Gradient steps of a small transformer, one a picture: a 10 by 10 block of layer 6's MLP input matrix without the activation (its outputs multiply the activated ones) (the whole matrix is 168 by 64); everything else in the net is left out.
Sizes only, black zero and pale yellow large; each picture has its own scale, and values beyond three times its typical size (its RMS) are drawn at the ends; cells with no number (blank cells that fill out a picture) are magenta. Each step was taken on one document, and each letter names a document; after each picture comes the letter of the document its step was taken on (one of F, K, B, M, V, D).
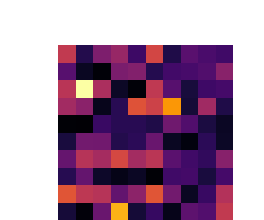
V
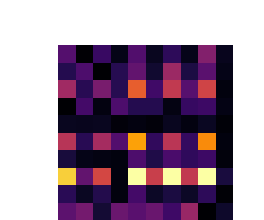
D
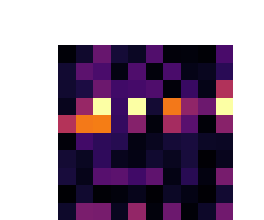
V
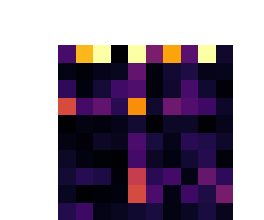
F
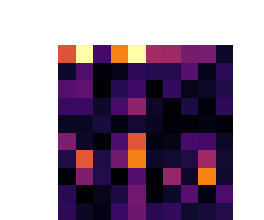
F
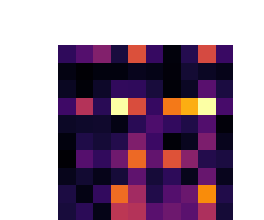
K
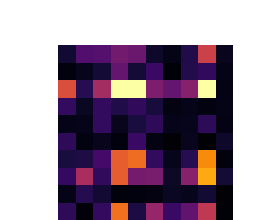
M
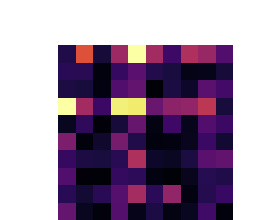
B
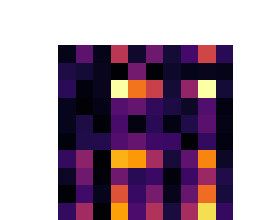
M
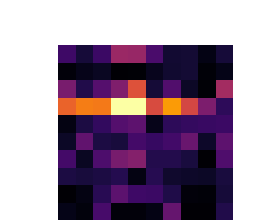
V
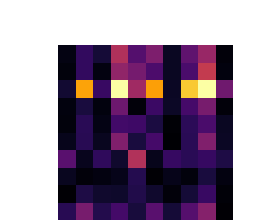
M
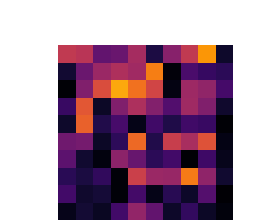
D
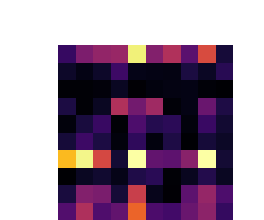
K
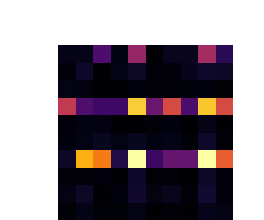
K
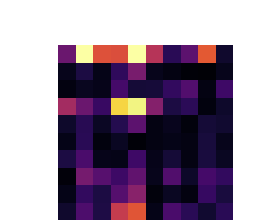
F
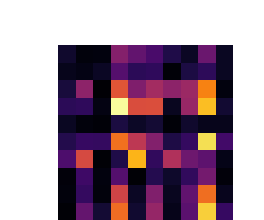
M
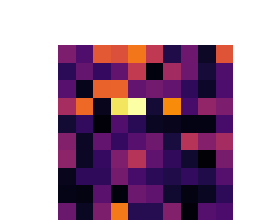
V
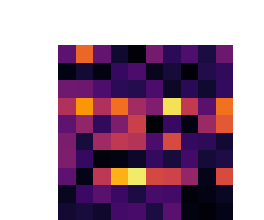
V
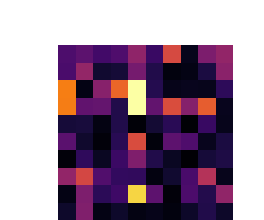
F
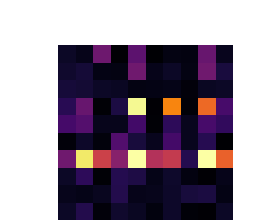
K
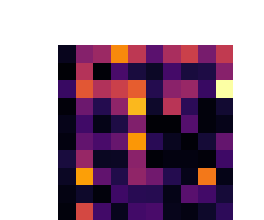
F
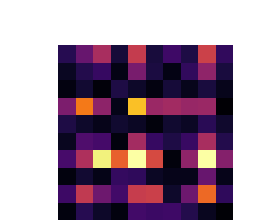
K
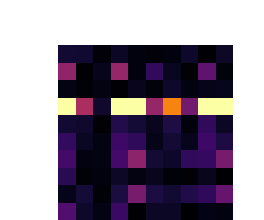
B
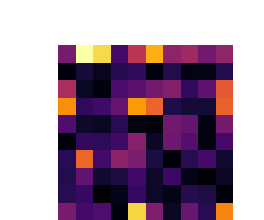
V
